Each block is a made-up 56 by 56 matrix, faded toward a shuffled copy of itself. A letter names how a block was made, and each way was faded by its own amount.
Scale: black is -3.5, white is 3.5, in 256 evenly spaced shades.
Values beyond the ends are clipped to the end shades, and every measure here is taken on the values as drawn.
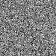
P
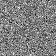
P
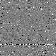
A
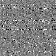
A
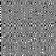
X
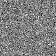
P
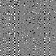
X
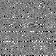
A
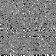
A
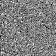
P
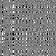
X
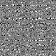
A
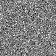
P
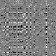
X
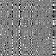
X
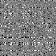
A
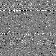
A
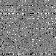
A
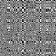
X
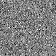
P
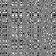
X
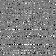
A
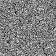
P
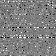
A
